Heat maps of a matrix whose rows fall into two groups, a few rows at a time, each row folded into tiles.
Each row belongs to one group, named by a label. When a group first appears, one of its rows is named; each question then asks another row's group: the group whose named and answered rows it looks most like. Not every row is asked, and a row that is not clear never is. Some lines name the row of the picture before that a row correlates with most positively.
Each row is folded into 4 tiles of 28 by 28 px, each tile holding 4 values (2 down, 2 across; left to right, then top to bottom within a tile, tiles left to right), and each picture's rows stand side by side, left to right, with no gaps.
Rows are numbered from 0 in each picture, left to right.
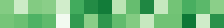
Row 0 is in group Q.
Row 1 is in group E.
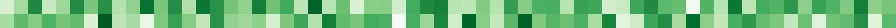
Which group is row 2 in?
E
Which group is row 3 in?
Q
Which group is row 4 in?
E
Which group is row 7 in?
E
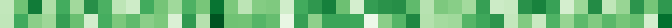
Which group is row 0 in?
E
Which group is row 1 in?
Q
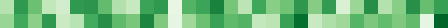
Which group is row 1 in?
Q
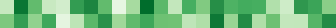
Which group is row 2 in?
Q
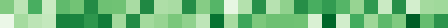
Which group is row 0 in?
E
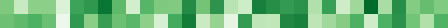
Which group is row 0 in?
Q
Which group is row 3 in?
E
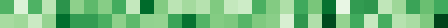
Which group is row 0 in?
E
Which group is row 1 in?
E
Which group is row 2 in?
Q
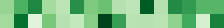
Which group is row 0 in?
Q
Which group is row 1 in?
E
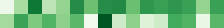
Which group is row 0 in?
Q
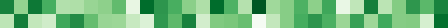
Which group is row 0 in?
E
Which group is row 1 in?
E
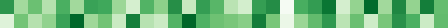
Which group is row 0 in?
E
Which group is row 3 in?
E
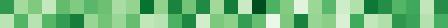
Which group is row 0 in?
E
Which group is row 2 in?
E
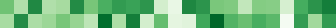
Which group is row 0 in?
Q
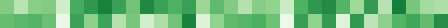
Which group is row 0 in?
Q
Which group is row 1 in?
E
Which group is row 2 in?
Q
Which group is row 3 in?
E
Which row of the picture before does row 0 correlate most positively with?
2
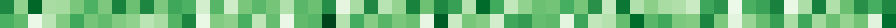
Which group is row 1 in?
E
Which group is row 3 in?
Q
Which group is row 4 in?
E
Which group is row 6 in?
Q
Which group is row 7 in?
Q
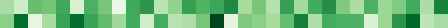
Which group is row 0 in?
E
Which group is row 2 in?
E
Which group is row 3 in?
E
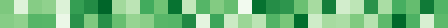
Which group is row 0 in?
Q
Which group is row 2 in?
E
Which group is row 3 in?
E
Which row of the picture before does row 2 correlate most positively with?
3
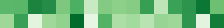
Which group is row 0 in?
E
